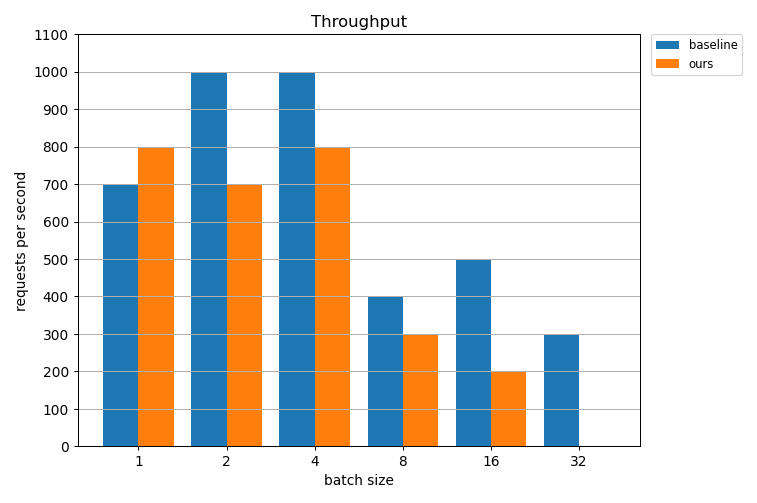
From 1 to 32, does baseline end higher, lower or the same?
lower
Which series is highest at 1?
ours
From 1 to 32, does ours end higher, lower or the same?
lower
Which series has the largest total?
baseline
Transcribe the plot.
Title: Throughput
x-axis: batch size, ticks 1 2 4 8 16 32
y-axis: requests per second, ticks 0 100 200 300 400 500 600 700 800 900 1000 1100
Legend: baseline, ours
Values:
baseline: 700 1000 1000 400 500 300
ours: 800 700 800 300 200 0
